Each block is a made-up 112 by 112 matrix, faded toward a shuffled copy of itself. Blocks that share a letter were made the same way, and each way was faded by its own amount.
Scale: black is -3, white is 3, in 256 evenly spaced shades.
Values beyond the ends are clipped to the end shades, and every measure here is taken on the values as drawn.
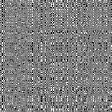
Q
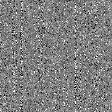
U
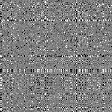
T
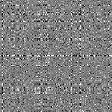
T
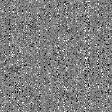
U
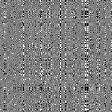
Q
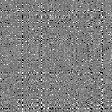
T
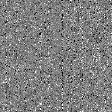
U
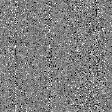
U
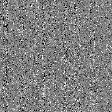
U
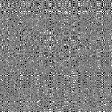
T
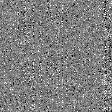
U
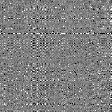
T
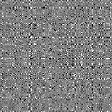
T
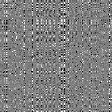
Q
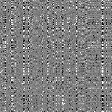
Q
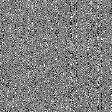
U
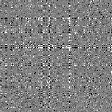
T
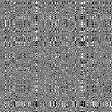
Q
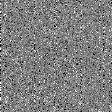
U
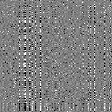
Q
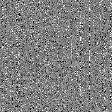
U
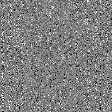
U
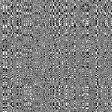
Q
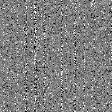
U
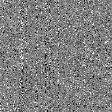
U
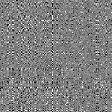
T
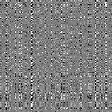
Q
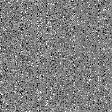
U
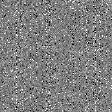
U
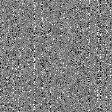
U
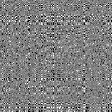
T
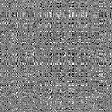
T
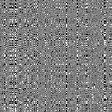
Q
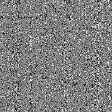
U
